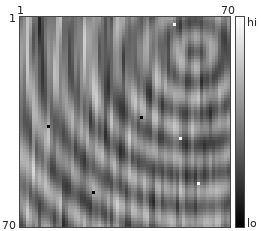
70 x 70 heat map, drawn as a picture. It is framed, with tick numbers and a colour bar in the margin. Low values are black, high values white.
Six lone cells stand out: three far higher and three far lower than their neighbours. The halves do not mirror each other. Concentric rings centre on the top right. On average the colour sits 50% of the way up the scale.
